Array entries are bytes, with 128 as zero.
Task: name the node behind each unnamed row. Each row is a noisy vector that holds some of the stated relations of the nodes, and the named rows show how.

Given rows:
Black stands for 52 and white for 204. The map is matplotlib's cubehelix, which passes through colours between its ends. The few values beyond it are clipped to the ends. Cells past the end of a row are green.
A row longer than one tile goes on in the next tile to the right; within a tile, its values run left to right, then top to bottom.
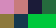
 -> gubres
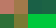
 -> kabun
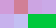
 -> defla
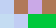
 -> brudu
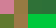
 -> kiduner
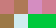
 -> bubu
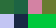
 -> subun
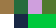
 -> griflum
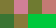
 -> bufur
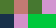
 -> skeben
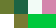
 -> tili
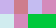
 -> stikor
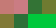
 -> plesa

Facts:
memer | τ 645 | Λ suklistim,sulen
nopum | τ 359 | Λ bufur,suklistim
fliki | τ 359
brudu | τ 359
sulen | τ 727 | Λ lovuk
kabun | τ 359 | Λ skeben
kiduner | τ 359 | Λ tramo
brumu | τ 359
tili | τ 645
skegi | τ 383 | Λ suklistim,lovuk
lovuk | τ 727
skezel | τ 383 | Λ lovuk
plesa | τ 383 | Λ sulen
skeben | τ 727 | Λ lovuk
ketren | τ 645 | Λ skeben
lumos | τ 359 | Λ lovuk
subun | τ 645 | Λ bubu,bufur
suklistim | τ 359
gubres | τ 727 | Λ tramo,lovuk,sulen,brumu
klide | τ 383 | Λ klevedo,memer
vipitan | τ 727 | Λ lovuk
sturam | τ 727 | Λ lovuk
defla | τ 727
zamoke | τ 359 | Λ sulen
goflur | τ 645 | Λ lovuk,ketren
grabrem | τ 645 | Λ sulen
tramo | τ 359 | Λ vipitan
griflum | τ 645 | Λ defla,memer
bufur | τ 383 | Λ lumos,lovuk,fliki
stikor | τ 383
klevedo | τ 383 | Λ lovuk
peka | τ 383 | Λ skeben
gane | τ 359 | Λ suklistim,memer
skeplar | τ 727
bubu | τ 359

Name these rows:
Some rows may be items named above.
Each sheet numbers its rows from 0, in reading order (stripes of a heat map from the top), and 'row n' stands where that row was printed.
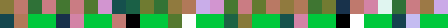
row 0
vipitan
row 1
skeben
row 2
goflur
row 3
suklistim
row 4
klevedo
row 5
lumos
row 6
lovuk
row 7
sulen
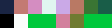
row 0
lovuk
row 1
nopum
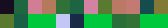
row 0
ketren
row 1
subun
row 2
sturam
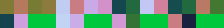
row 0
tramo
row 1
skeplar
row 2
memer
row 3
grabrem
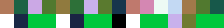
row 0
griflum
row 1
griflum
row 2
lovuk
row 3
gane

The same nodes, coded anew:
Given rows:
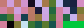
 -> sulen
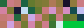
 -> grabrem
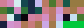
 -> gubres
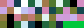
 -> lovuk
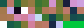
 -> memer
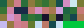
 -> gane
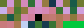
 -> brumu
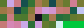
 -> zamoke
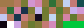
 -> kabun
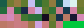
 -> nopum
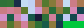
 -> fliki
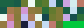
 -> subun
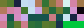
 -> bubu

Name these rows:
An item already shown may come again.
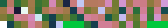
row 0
memer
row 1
skeplar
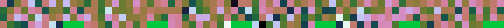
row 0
bufur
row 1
tili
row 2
grabrem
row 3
defla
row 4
ketren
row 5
skeplar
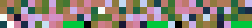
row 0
goflur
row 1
skeben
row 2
defla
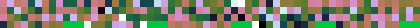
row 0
vipitan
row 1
griflum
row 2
nopum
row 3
suklistim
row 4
sturam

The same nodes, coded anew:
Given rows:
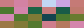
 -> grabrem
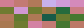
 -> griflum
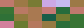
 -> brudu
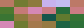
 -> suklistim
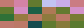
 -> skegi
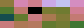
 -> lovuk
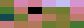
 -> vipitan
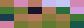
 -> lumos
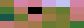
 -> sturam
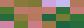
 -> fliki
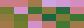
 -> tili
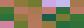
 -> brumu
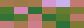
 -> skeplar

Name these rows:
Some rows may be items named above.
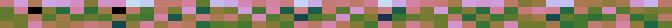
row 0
goflur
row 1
sulen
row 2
bufur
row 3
grabrem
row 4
memer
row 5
subun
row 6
gane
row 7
defla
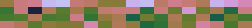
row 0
gubres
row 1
nopum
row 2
griflum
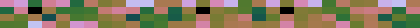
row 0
ketren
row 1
gane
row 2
skeben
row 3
skeben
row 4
nopum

